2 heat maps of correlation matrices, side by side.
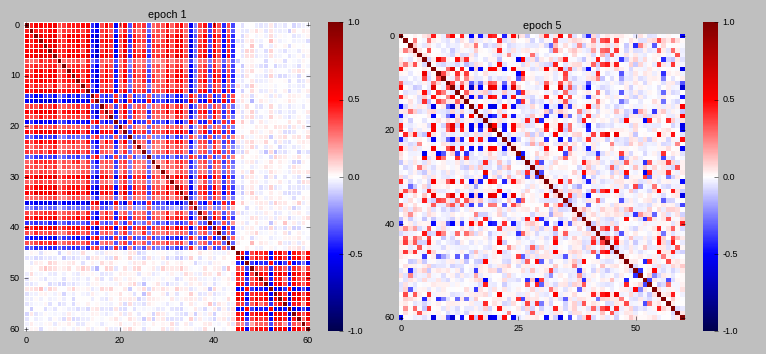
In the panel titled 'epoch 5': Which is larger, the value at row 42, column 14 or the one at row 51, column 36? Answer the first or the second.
the first
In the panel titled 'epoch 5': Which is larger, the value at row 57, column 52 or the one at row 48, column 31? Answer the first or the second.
the second
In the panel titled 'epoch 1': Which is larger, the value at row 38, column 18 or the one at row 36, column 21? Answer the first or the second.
the first
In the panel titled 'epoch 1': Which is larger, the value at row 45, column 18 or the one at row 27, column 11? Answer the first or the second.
the second
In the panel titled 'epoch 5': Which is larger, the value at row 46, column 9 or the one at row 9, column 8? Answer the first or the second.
the second
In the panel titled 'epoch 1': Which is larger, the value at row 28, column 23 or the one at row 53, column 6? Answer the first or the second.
the first
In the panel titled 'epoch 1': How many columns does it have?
61
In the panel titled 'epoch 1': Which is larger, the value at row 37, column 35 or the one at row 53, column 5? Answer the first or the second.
the second
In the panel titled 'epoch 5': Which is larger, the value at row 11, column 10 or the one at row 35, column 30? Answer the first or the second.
the first
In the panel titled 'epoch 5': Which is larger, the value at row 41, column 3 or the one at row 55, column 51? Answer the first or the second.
the first
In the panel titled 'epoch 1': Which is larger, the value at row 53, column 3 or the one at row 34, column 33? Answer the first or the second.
the second
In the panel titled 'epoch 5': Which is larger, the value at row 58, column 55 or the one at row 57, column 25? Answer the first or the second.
the first
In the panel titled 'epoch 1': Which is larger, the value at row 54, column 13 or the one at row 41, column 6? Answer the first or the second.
the second
